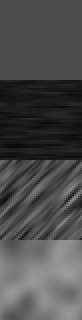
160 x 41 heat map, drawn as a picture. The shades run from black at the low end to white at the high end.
It is made of 4 by 1 panels. Panel 1,1: low, flat. Panel 2,1: very low, streaked across, faint in contrast. Panel 3,1: low, slanting up to the right. Panel 4,1: middling, smooth.
